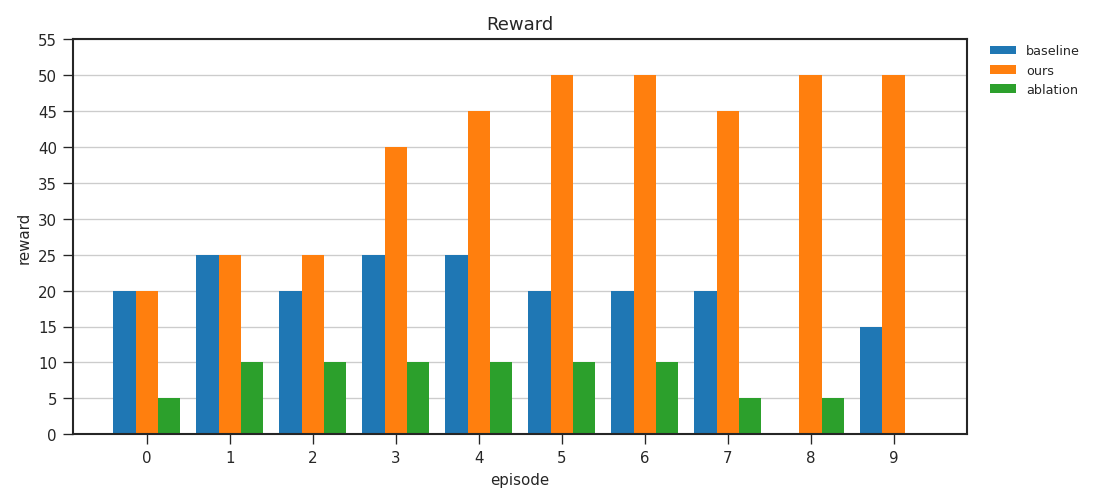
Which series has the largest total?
ours
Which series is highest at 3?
ours
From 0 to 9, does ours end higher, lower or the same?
higher
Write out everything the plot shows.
Title: Reward
x-axis: episode, ticks 0 1 2 3 4 5 6 7 8 9
y-axis: reward, ticks 0 5 10 15 20 25 30 35 40 45 50 55
Legend: baseline, ours, ablation
Values:
baseline: 20 25 20 25 25 20 20 20 0 15
ours: 20 25 25 40 45 50 50 45 50 50
ablation: 5 10 10 10 10 10 10 5 5 0
